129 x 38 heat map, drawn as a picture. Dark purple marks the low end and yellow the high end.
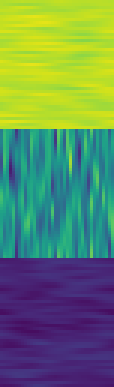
The table splits into 3 rows of 1 panel. Panel 1,1: very high, streaked across, faint in contrast. Panel 2,1: middling, streaked downward, strong in contrast. Panel 3,1: very low, streaked across, faint in contrast.
